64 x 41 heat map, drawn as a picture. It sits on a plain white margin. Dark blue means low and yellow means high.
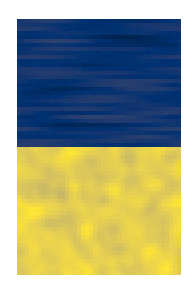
The table splits into 2 rows of 1 panel. Panel 1,1: very low, streaked across, faint in contrast. Panel 2,1: very high, blotchy, faint in contrast.
